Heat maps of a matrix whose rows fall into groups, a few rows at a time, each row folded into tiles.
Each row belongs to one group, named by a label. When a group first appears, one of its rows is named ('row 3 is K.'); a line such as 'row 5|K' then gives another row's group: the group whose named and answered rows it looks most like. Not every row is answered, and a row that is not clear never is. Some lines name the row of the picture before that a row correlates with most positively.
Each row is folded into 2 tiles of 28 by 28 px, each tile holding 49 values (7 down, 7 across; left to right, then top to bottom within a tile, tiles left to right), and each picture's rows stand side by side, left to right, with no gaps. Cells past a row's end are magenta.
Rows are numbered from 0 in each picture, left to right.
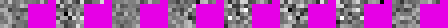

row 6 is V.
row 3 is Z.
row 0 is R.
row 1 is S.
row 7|Z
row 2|S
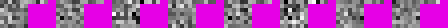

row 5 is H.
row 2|Z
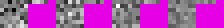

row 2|S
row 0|Z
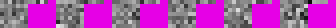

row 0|H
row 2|Z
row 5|Z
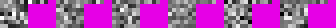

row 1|R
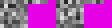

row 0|S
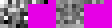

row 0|V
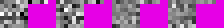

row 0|Z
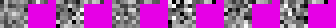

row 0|S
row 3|V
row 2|V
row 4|Z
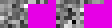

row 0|H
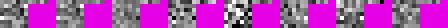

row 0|H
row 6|V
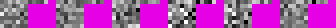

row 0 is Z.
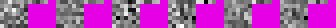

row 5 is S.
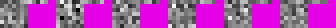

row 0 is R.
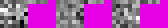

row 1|Z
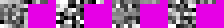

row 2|S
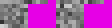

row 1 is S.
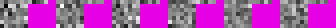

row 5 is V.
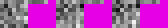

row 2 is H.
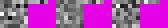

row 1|R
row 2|S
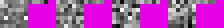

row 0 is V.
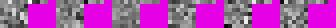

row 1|Z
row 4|R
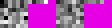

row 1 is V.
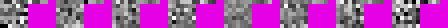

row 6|V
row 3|V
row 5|S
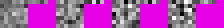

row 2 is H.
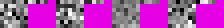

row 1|S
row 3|Z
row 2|Z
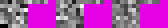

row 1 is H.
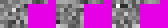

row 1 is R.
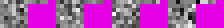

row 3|Z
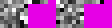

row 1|V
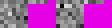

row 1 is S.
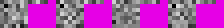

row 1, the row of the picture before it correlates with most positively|1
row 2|V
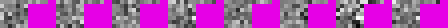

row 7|V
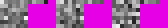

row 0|V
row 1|V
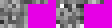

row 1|S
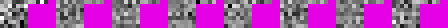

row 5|H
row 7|R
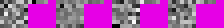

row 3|H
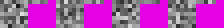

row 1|H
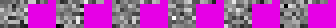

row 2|R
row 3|V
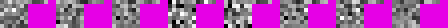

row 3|S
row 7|Z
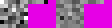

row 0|V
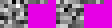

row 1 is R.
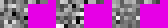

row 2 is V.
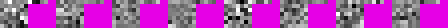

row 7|Z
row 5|Z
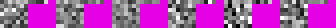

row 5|H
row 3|R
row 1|R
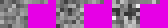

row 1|Z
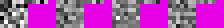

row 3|R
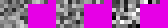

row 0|Z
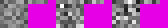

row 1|S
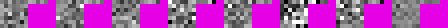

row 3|V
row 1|H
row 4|S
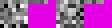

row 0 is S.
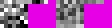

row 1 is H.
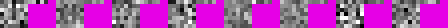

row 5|V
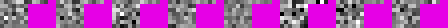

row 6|H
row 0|V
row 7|R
